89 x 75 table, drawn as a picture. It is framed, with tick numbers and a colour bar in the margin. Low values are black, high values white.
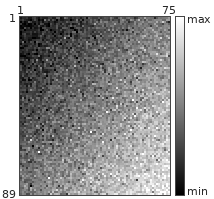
The bottom right is the ninth with the highest average. No regular stripes run through it. The values follow a bell shape. The field climbs toward the bottom right. The ninth with the lowest average is the top left. No row or column stands out.
